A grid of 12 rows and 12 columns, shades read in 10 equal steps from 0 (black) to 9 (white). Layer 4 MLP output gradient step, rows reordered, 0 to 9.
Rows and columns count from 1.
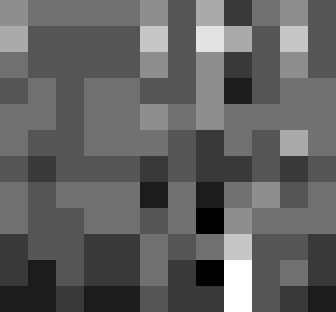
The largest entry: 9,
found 2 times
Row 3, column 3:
3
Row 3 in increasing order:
2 3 3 3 3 3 3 3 4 5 5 5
